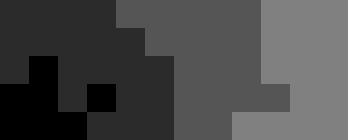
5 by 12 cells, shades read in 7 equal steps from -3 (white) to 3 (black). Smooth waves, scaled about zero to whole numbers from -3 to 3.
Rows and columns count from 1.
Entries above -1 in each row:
12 12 12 12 12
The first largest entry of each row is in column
1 1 2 1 1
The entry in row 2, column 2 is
2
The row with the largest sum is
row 4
